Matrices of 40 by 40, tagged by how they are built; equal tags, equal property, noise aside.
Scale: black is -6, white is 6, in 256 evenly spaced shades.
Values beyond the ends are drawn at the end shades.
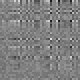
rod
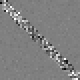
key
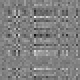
rod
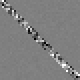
key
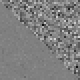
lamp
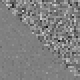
lamp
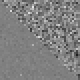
lamp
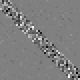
key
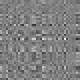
rod
